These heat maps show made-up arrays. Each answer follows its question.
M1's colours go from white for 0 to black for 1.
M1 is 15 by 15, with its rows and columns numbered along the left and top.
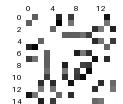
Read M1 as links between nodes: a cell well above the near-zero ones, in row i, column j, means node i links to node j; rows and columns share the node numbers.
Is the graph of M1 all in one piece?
yes
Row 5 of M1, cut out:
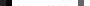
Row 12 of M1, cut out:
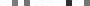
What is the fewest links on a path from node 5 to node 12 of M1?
4
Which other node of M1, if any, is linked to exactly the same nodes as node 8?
none
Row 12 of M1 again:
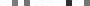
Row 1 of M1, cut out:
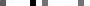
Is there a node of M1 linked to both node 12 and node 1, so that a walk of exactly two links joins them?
no
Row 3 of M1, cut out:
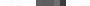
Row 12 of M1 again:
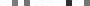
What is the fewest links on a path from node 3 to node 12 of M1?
3
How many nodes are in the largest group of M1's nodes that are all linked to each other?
5
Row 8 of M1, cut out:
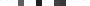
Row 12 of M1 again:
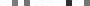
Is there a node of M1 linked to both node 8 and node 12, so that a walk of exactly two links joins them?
no
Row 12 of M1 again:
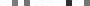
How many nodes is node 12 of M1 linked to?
4
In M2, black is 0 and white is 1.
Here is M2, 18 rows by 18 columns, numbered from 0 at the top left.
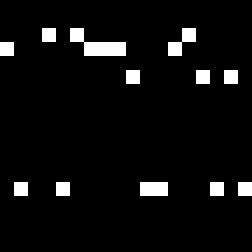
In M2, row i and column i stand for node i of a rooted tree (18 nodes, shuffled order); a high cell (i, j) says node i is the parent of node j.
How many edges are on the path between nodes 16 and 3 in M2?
3
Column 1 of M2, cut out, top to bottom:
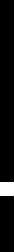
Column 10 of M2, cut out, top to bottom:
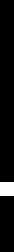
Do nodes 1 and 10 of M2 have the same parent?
yes
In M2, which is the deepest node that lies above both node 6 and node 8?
3
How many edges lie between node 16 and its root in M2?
2
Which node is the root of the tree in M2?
2
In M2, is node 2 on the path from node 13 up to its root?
yes
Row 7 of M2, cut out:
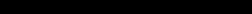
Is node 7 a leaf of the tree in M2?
yes
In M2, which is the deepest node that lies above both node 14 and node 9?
5
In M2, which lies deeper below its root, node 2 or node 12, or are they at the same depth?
node 12
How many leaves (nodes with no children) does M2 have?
14
